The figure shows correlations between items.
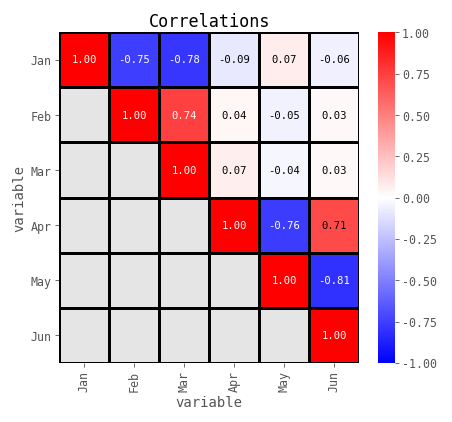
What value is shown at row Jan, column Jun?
-0.06
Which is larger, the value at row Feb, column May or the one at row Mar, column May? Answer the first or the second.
the second
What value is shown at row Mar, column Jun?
0.03
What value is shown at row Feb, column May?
-0.05
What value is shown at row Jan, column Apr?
-0.09
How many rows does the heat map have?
6
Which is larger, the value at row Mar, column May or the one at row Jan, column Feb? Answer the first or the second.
the first
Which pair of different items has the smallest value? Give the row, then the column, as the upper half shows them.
May, Jun
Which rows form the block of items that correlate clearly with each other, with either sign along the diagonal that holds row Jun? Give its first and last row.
Apr to Jun
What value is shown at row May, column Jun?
-0.81
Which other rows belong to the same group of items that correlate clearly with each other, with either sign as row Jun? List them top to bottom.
Apr, May
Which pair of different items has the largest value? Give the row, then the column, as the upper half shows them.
Feb, Mar
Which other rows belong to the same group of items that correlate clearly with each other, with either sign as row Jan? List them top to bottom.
Feb, Mar
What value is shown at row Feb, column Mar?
0.74
